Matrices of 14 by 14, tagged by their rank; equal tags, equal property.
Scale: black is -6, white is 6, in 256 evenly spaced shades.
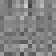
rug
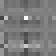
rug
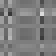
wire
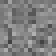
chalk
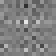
chalk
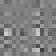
rug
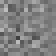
chalk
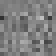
chalk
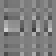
wire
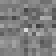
chalk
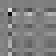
wire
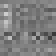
chalk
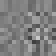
rug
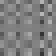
wire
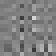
rug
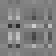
wire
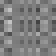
wire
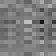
rug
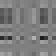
wire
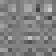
chalk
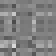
rug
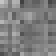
rug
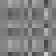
wire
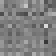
chalk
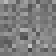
chalk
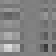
wire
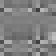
rug
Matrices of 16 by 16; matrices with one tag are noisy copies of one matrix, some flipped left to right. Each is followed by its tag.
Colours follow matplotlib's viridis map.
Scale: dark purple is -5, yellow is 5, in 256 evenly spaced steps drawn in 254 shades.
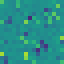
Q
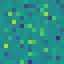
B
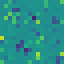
Q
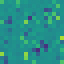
Q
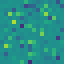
B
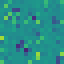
Q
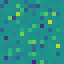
B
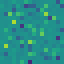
B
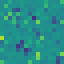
Q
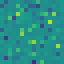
B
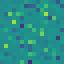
B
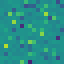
B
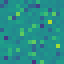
B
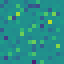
B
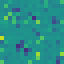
Q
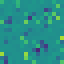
Q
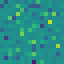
B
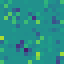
Q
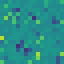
Q
